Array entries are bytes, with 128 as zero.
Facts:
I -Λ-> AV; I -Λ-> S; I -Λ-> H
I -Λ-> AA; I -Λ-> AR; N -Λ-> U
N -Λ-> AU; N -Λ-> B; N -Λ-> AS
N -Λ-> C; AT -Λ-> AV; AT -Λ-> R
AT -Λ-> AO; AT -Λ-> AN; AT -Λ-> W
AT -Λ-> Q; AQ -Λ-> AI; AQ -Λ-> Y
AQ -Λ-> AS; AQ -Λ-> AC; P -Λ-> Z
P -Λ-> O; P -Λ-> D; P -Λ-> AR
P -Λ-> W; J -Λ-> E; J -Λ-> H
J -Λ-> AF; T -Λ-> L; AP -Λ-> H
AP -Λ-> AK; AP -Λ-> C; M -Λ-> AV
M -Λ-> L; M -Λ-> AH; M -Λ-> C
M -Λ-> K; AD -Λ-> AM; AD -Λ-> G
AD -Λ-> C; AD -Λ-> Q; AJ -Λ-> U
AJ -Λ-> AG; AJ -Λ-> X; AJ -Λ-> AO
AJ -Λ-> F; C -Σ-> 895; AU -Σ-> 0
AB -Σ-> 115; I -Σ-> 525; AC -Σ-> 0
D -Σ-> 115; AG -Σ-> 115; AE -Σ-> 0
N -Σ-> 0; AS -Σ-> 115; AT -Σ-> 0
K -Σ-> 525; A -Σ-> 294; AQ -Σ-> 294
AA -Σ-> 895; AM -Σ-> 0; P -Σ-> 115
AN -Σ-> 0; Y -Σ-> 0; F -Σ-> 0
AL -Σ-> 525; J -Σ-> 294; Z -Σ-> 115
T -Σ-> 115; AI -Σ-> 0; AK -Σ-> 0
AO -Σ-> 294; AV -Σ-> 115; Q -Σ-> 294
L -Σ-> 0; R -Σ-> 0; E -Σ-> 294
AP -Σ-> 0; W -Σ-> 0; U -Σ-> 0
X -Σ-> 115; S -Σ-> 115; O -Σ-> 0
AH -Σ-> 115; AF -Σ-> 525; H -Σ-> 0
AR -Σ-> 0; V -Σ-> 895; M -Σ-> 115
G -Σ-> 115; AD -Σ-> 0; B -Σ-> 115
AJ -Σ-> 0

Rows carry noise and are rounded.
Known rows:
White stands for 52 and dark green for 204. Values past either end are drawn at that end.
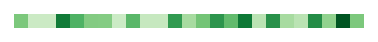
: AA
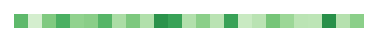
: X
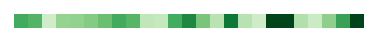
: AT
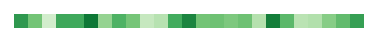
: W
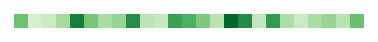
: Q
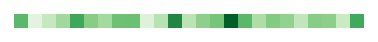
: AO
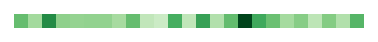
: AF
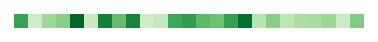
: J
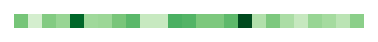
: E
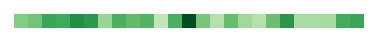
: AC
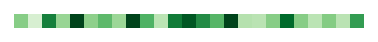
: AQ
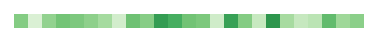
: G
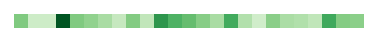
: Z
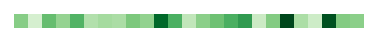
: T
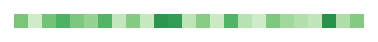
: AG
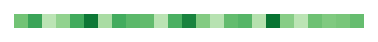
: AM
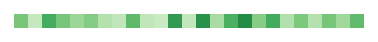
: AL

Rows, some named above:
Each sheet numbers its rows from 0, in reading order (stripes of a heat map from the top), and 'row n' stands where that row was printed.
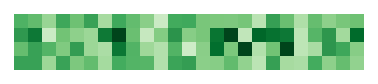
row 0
AE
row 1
AJ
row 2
L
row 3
AK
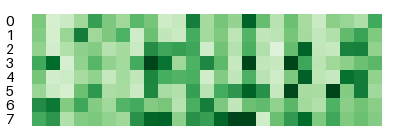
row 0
AO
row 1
S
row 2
M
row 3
AD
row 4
M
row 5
C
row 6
H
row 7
N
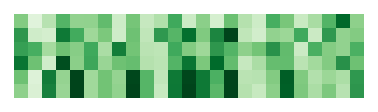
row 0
AV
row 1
P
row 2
F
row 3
AR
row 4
AQ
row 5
AQ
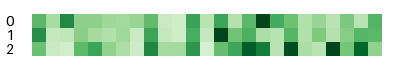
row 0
AF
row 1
I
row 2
C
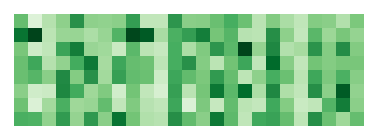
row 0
A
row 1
AP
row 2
V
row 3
AM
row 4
AU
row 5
AA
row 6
AV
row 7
U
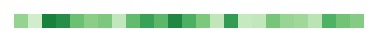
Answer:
AS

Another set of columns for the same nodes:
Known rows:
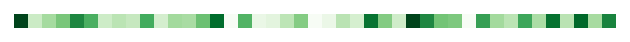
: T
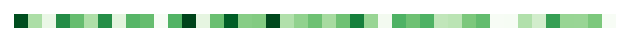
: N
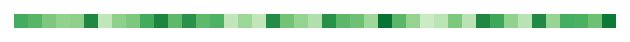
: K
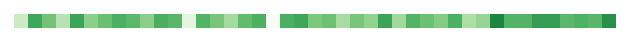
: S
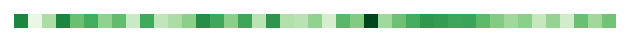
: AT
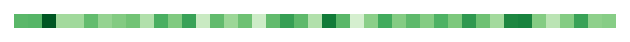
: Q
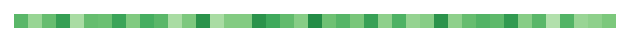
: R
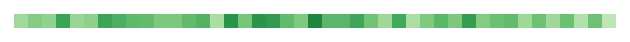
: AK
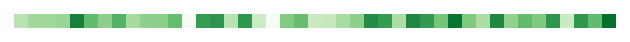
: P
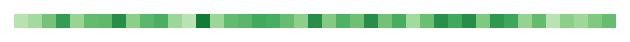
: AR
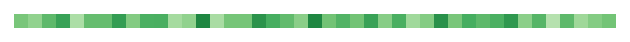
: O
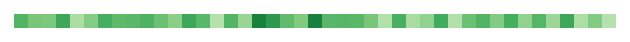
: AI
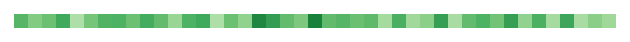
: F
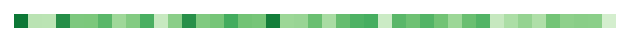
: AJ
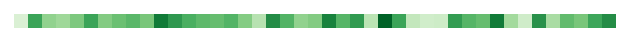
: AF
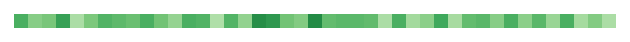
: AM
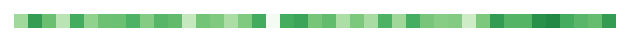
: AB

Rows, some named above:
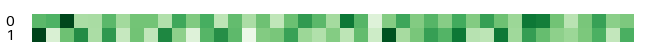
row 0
AO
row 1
L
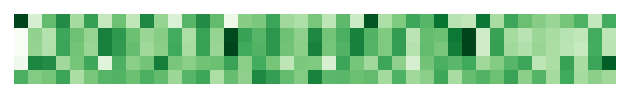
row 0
L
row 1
H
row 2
H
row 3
AA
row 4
F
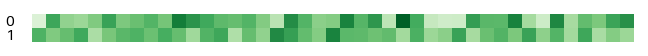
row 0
AF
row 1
F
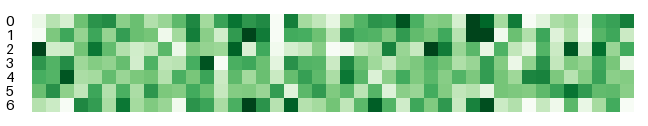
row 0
I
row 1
J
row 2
M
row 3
AQ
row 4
Q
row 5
AS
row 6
AP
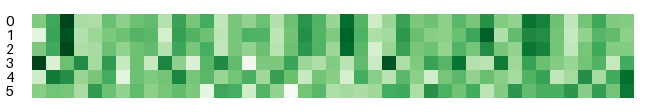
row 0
A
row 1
E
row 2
A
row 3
L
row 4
V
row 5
AV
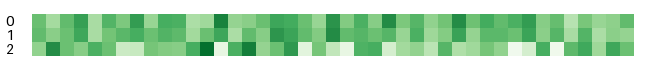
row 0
W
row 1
AE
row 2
C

